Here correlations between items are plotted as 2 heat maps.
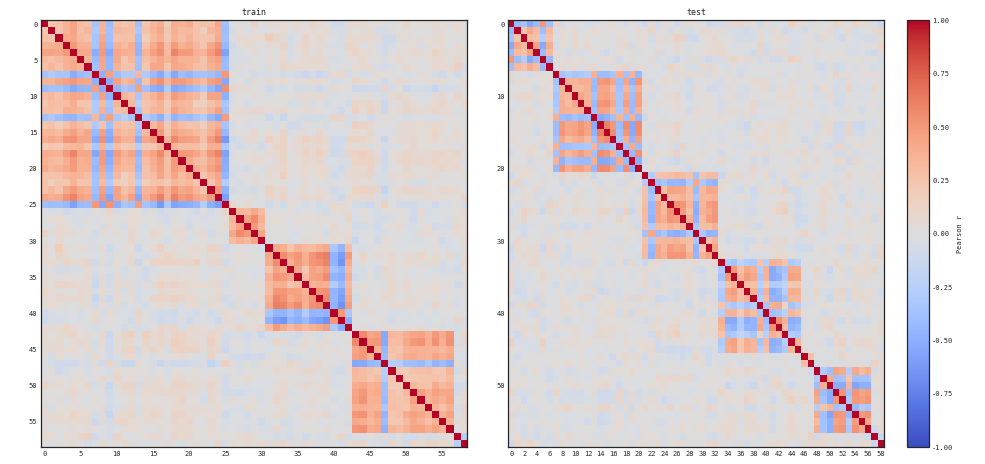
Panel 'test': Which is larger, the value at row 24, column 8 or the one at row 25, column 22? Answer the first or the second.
the first
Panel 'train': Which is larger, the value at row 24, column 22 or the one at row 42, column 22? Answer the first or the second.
the first
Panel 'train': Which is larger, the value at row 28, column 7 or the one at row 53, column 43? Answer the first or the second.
the second
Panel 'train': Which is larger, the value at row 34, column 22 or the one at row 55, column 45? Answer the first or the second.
the second
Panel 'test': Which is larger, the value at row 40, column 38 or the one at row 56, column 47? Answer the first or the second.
the first
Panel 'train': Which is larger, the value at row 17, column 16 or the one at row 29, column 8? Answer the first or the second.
the first
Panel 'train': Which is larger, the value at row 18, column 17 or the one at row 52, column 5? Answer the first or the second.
the first
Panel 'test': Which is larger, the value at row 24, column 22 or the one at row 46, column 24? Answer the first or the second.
the second
